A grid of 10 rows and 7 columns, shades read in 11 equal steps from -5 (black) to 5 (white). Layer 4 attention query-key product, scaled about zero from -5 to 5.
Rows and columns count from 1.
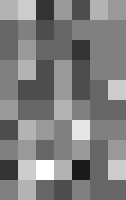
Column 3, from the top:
-3 -2 -1 -2 -2 -1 1 -1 5 -1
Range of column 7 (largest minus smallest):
4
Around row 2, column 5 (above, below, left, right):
-2 -3 -1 0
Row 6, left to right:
1 -1 -1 2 0 -1 -1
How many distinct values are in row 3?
4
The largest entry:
5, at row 9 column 3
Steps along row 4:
up down up down up same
